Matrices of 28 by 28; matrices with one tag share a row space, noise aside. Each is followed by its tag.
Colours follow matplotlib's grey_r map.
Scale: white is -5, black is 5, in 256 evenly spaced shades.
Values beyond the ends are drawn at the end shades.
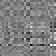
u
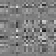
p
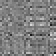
u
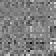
u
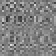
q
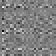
q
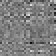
u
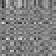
q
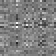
p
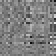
u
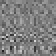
q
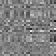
u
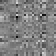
p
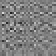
q
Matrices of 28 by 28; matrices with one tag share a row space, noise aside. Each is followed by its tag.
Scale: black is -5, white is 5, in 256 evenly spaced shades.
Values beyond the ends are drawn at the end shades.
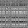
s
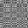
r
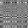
r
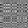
r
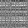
s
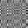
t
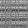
s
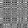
r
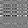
r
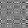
t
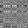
r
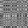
r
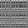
s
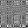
t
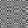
t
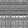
s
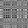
r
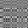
r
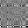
t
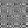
t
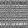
s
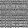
s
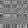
r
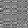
r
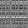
s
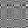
t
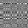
r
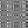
t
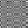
t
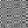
t
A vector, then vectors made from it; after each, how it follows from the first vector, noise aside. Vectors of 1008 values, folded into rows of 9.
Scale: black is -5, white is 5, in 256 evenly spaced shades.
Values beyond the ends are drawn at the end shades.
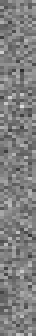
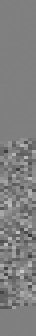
partly zeroed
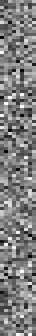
scaled up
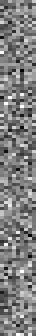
scaled up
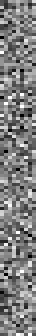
scaled up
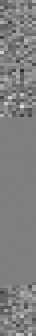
partly zeroed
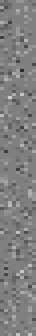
partly zeroed
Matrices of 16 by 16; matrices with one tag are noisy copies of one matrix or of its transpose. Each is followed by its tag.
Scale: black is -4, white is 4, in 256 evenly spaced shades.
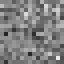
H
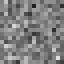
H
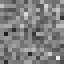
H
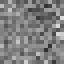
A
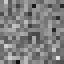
H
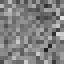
A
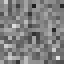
H
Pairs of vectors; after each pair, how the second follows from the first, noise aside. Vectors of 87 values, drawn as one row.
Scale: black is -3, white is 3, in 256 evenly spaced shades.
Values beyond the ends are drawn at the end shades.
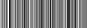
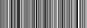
reversed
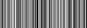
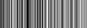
shuffled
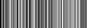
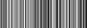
reversed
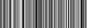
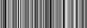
reversed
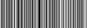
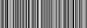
shuffled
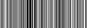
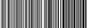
shuffled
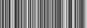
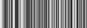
reversed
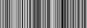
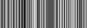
reversed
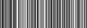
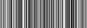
shuffled
